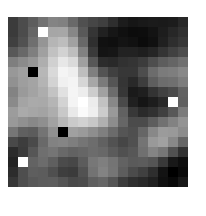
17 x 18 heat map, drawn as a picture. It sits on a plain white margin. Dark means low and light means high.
Five lone cells stand out: three far higher and two far lower than their neighbours. Overall the values sit about 40% of the way up the scale. The texture is blotchy.
